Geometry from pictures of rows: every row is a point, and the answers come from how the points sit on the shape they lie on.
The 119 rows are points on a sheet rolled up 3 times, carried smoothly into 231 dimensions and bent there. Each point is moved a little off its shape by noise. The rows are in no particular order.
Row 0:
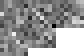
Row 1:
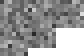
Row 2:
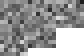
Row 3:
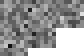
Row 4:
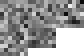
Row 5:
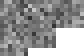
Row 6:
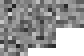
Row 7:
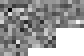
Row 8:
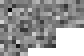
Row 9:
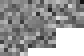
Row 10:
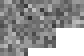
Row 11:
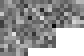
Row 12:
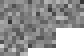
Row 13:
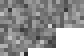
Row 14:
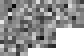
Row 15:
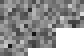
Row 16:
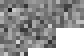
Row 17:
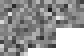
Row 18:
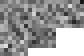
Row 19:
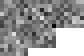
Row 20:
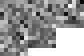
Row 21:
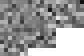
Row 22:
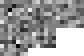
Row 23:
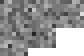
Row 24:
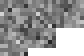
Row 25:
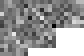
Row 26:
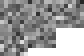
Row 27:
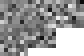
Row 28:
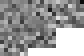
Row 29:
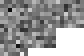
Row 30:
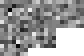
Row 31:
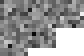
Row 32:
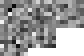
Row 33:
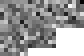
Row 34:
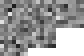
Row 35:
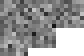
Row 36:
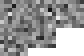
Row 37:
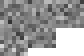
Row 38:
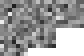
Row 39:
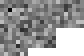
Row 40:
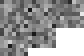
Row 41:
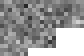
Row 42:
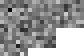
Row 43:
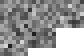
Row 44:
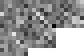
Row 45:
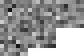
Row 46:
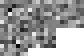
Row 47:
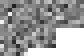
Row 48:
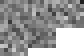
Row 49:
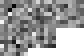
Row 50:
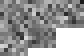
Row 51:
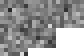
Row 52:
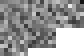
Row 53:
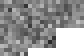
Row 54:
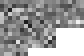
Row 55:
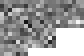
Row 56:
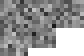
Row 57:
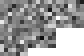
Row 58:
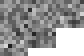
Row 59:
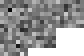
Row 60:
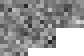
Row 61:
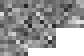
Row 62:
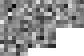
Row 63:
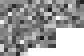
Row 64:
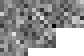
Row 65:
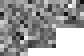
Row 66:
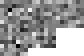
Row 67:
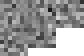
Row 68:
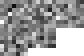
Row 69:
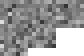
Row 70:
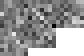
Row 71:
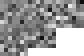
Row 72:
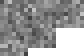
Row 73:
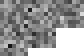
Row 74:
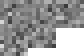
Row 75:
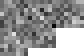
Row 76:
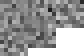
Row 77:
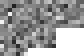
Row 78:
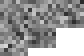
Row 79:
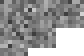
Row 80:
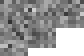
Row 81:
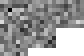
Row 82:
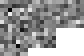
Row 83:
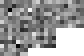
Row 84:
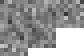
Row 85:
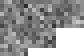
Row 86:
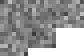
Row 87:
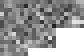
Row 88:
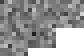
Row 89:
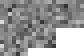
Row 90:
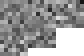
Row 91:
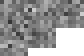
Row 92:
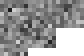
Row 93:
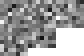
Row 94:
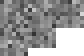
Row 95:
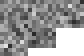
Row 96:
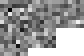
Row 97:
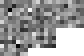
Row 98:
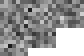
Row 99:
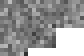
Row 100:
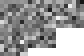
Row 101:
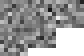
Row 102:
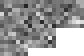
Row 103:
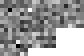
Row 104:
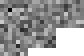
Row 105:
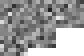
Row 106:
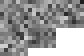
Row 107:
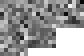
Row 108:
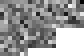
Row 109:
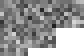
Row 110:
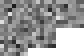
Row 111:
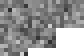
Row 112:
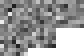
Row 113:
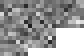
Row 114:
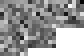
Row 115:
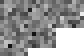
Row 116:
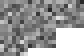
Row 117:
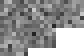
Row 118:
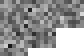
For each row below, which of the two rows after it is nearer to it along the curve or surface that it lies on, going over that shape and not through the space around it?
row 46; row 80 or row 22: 22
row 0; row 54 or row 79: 54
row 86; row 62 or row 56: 56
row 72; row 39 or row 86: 86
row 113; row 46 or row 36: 46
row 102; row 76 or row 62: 62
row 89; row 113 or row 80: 80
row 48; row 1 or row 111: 1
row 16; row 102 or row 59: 59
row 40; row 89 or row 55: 55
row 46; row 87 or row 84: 87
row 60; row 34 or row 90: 34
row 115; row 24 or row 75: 75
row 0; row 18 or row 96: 96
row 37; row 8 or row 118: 8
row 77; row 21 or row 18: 21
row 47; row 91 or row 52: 52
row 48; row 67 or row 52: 67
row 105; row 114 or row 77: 77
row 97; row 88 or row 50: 50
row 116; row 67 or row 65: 67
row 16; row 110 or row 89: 110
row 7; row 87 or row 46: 46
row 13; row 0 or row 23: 23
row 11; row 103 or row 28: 103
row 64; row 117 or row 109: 109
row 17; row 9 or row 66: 9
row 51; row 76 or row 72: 72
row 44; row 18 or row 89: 18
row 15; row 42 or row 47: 47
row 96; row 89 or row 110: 110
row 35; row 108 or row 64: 64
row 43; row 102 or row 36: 36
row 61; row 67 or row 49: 49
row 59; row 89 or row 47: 47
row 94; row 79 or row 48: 79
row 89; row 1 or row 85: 1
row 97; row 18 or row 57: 57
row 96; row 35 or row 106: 35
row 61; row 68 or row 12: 68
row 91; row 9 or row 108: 9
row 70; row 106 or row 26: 106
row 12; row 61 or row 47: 47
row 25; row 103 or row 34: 103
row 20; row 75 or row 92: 75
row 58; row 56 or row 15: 15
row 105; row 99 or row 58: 58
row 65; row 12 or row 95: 95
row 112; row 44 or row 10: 10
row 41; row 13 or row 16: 16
